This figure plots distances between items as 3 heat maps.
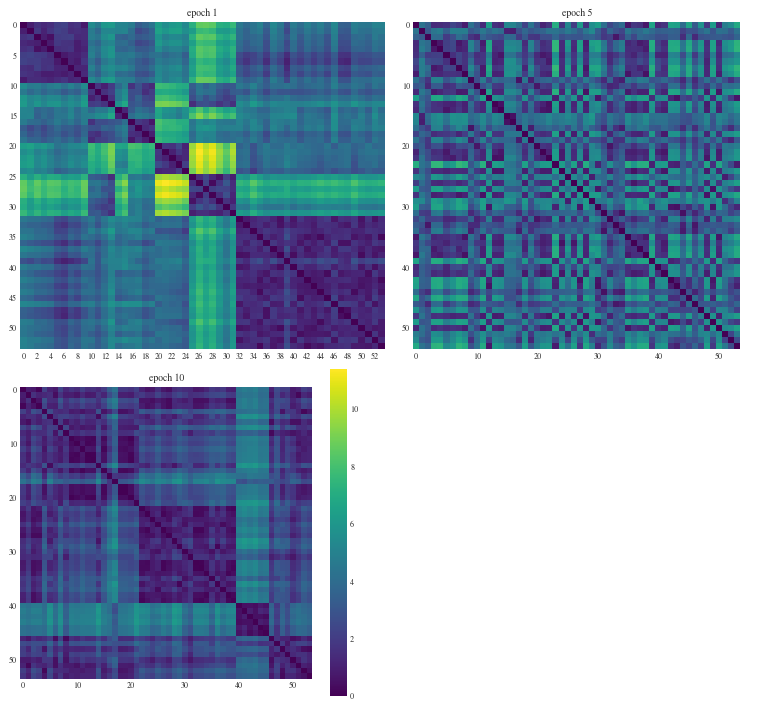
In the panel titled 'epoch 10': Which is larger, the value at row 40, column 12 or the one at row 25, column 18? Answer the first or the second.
the first
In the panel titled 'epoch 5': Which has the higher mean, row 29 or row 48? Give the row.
29
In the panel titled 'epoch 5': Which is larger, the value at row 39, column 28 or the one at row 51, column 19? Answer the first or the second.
the first
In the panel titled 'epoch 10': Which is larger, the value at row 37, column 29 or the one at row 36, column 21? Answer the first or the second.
the second
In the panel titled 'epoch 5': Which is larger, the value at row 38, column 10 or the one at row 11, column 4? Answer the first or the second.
the first
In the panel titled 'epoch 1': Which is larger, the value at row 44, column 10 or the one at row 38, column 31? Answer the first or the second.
the second
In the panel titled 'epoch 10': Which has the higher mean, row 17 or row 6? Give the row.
17
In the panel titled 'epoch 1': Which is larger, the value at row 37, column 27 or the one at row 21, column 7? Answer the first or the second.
the first
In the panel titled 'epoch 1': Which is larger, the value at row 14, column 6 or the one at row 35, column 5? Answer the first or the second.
the first
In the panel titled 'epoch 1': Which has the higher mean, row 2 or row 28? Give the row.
28
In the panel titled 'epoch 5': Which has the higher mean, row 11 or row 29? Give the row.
29
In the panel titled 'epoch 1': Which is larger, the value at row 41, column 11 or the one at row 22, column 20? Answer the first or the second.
the first
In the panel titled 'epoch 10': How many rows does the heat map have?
54
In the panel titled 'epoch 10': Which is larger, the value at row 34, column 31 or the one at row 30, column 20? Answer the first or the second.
the second
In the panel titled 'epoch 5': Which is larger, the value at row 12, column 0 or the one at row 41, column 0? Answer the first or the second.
the first
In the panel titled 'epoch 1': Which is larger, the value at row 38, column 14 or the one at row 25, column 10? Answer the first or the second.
the first
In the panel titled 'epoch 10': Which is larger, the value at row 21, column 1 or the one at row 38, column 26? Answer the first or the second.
the first
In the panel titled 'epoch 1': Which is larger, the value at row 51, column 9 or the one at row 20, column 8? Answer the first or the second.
the second
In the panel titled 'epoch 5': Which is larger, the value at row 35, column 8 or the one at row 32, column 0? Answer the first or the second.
the second
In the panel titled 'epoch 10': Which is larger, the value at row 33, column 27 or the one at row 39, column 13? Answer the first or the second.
the second
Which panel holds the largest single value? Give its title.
epoch 1
